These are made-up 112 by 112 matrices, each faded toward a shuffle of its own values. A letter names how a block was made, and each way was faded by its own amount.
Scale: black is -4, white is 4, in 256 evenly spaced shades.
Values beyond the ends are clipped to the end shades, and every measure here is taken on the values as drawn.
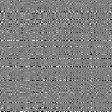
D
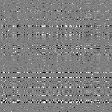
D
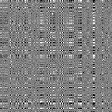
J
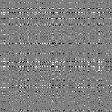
D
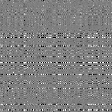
D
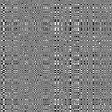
J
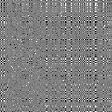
J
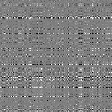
D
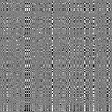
J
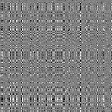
J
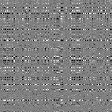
D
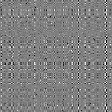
J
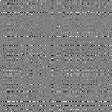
D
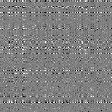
D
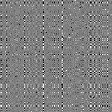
J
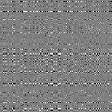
D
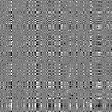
J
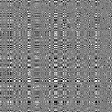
J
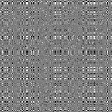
J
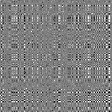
J
